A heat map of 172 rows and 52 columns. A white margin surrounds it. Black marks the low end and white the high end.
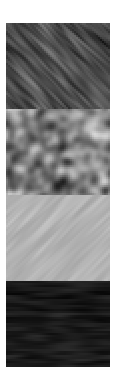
It is made of 4 by 1 panels. Panel 1,1: low, slanting down to the right. Panel 2,1: middling, blotchy, strong in contrast. Panel 3,1: high, slanting up to the right, faint in contrast. Panel 4,1: very low, streaked across, faint in contrast.
